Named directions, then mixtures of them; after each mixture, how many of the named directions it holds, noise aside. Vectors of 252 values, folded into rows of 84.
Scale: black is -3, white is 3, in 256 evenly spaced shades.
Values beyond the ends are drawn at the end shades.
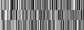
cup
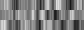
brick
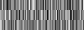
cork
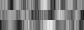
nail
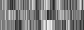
three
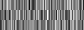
one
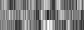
three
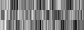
two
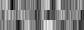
three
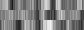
two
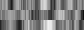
one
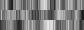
one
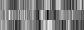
three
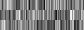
three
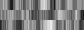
one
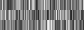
two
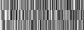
two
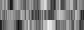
one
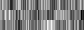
three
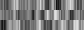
one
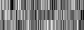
two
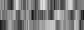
two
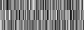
one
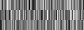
one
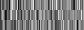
one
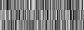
one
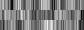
two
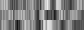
two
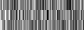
three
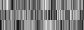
three
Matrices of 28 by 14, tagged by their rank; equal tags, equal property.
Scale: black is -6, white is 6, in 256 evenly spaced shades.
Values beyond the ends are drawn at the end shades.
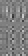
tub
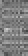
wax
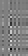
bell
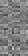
wax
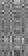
wax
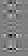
bell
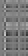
bell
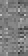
wax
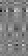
tub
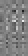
tub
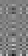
bell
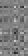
tub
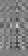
tub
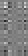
bell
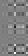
bell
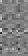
wax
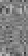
wax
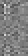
wax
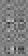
tub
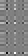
bell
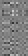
tub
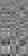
tub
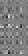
tub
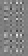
tub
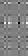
bell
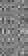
wax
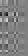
bell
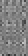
wax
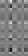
bell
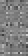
wax
